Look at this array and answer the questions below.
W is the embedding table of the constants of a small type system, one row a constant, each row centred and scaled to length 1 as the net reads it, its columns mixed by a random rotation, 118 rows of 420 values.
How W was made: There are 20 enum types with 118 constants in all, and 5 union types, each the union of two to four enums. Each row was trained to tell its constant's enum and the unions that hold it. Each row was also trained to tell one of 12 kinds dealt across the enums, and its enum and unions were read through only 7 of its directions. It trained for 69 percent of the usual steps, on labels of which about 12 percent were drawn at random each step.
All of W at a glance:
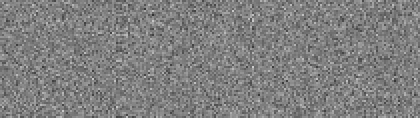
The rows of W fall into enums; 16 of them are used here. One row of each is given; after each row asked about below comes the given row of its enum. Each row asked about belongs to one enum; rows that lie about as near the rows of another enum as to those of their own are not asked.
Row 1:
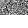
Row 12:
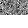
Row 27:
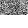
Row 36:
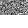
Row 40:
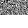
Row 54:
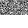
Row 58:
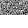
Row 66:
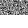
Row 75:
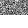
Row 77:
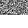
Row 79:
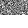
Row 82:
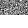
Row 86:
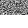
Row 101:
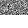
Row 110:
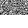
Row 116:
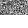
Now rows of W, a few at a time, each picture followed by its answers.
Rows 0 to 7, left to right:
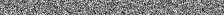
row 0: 116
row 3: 66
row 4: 27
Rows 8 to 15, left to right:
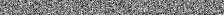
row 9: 75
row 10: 1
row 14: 58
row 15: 58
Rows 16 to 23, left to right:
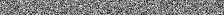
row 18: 40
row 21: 40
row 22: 116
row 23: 1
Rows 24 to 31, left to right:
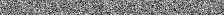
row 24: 66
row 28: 86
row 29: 27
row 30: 86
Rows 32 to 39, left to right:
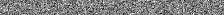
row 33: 12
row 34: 27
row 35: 58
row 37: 110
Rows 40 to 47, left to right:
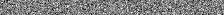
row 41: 110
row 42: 40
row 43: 12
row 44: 116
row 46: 12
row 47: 79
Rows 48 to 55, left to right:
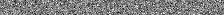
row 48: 77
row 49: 75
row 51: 1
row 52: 40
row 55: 27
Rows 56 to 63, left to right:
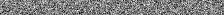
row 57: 75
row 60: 27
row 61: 66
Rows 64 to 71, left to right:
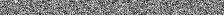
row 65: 27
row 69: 40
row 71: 66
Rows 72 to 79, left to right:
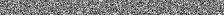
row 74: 40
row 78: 101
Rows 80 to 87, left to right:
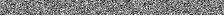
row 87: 79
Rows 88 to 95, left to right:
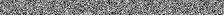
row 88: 101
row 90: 116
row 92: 110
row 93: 1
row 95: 1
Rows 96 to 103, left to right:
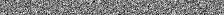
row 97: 101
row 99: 110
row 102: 110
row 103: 66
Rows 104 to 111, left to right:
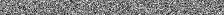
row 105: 75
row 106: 66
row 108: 86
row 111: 116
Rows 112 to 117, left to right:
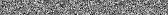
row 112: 101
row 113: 110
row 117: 116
